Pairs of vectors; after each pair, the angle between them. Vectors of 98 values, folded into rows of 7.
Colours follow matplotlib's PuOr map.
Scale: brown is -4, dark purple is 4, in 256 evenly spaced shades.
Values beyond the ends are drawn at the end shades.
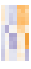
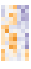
nearly opposite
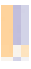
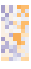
partly opposed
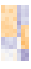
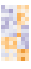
nearly opposite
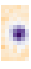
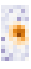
nearly opposite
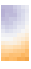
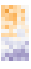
nearly opposite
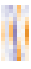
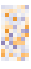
orthogonal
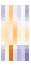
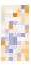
partly opposed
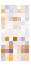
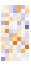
orthogonal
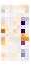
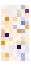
partly aligned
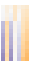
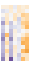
nearly parallel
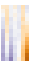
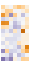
partly aligned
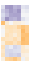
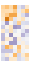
partly opposed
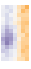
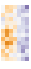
nearly opposite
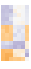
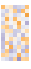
orthogonal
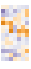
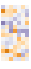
nearly opposite
